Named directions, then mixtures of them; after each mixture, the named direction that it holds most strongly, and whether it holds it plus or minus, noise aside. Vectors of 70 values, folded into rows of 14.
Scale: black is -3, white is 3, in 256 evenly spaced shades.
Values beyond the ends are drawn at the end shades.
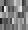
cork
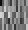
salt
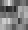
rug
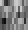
rug, minus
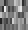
cork, plus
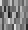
salt, minus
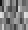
salt, plus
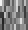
salt, minus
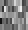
cork, plus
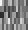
salt, minus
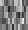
cork, plus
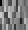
salt, plus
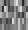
cork, plus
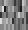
cork, minus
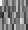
salt, minus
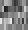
cork, minus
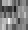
rug, plus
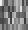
salt, minus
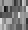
cork, minus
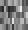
cork, plus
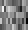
cork, minus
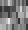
rug, plus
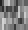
rug, plus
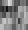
rug, plus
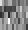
salt, minus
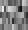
cork, minus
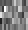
cork, plus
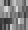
rug, minus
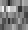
rug, minus
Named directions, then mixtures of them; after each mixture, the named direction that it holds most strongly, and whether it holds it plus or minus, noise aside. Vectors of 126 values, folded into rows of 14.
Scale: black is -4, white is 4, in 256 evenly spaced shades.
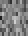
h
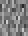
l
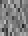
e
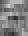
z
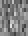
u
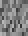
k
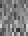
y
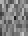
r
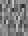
l, plus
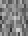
h, plus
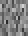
l, minus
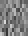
e, plus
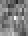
z, minus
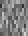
l, plus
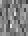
u, plus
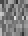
r, minus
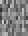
l, plus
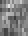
z, plus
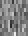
u, minus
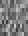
k, minus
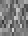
k, minus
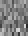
y, minus
